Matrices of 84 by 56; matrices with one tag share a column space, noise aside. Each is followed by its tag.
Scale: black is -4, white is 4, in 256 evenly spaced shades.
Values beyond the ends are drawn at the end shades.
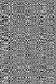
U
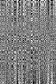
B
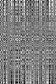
B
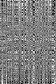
B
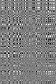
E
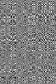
U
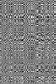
U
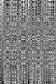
B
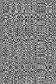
U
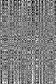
B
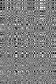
E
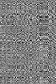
U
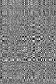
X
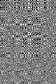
E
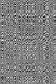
U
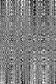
B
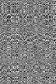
U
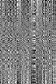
B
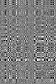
X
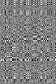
X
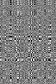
X
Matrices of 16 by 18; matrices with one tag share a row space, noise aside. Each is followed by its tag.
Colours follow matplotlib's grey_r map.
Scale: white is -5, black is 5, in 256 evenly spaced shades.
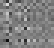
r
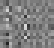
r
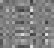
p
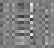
p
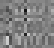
r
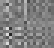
r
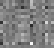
p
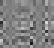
p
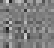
r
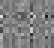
p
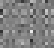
p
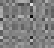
p
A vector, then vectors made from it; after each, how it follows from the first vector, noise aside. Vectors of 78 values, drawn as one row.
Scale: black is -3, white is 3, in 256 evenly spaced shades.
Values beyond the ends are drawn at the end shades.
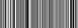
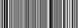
reversed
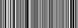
copied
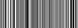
copied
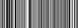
negated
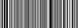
reversed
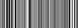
negated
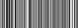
negated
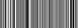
copied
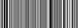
reversed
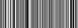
copied
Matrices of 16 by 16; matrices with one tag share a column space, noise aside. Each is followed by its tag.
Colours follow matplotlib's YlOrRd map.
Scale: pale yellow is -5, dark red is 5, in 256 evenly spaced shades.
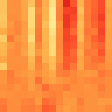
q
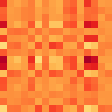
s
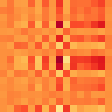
s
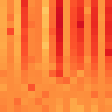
q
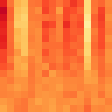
q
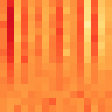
q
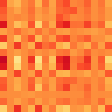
s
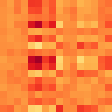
s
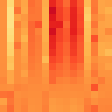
q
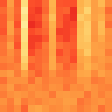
q
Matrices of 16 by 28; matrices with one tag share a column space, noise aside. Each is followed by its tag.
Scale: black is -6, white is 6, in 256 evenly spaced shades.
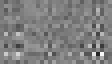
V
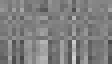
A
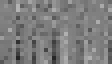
A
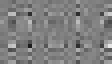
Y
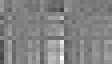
A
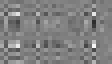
Y
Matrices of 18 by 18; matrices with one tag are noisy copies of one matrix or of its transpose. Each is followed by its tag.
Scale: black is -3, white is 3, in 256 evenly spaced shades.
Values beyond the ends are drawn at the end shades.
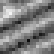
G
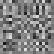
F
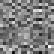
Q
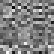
Q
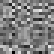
Q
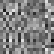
Q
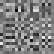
F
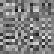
F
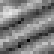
G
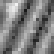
G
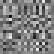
F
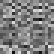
Q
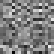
Q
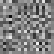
F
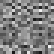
Q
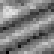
G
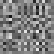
F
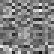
Q
